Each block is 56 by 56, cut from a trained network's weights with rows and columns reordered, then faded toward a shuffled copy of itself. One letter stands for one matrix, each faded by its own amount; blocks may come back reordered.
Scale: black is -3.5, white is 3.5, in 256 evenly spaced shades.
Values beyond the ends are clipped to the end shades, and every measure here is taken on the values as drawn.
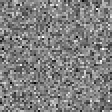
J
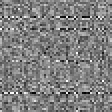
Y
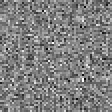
J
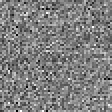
J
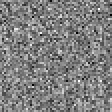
J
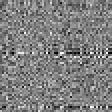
Y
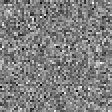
J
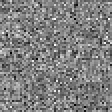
J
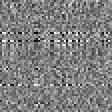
Y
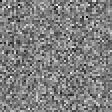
J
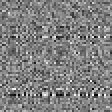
Y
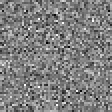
J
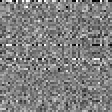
Y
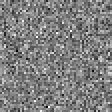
J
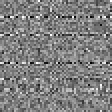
Y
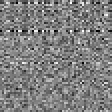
Y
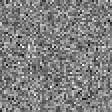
J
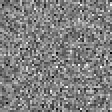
J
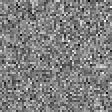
J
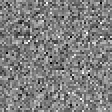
J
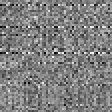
Y
